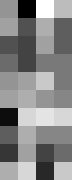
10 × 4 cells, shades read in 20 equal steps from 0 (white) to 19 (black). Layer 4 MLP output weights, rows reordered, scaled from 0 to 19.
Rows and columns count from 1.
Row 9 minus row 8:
3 1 5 2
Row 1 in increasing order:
0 5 8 19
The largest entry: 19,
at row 1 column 2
